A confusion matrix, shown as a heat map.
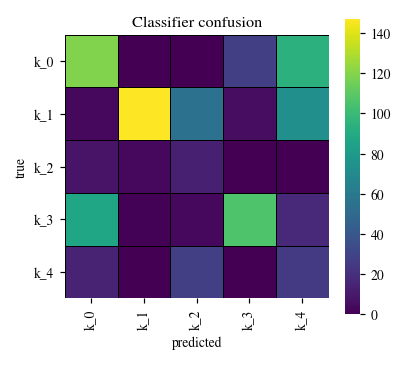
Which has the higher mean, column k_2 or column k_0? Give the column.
k_0
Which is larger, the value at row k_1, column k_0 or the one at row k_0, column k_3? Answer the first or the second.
the second
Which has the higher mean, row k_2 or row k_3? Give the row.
k_3
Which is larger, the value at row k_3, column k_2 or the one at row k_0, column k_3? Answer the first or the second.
the second
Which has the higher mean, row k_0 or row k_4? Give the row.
k_0
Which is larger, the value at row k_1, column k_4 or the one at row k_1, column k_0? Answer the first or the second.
the first
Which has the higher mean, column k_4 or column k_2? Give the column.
k_4
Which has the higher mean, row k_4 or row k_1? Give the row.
k_1
